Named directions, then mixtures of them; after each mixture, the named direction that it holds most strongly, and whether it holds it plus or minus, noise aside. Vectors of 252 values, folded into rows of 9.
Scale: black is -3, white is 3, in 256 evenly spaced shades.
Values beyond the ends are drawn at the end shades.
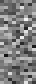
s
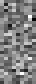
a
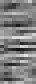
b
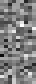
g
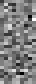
a, minus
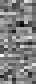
g, minus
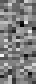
g, minus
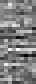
b, minus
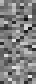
s, minus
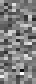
a, plus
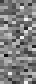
s, plus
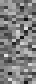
s, minus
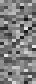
s, minus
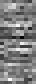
b, minus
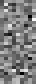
a, minus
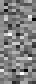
a, plus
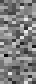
s, plus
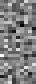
g, minus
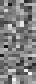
g, plus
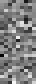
g, plus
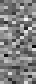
s, plus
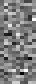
a, minus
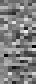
s, plus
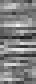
b, minus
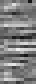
b, minus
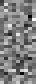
a, minus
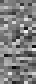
s, plus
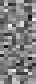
a, minus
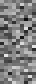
s, minus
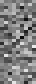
s, minus
